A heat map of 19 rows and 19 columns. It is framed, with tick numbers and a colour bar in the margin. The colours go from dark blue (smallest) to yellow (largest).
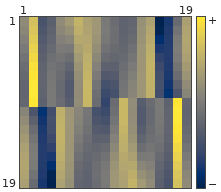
Overall the values sit about 50% of the way up the scale. The histogram is bell-shaped. It looks the same turned upside down. The grain runs up and down.
